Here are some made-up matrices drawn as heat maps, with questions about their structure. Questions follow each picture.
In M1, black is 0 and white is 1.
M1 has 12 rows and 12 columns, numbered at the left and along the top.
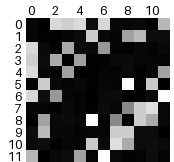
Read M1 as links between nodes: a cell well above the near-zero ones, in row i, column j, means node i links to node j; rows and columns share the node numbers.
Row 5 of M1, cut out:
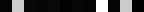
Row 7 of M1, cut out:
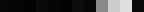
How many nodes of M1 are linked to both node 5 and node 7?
2
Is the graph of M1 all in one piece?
no
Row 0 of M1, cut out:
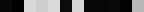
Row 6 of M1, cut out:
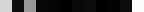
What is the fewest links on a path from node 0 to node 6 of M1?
1
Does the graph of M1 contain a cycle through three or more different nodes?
yes
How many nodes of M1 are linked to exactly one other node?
0
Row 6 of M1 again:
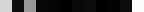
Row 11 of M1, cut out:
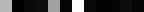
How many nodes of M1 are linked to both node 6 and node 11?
1
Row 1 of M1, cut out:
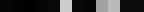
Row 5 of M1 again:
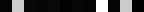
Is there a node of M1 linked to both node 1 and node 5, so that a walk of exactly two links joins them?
yes
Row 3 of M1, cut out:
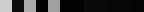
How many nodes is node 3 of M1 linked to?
3
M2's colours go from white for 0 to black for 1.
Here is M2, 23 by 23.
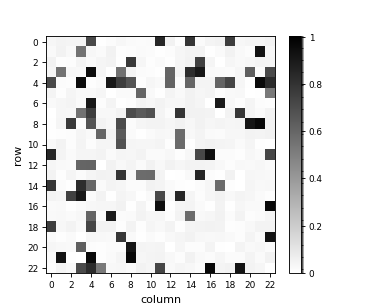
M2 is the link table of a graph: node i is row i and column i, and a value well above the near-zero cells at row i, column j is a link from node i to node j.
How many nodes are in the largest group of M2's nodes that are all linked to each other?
3
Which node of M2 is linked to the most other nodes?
node 4
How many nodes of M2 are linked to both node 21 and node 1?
0
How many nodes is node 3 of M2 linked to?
8
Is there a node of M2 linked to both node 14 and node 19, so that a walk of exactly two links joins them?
no
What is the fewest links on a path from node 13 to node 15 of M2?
1
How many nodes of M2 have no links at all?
0
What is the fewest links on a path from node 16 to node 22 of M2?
1
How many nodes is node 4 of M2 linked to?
11
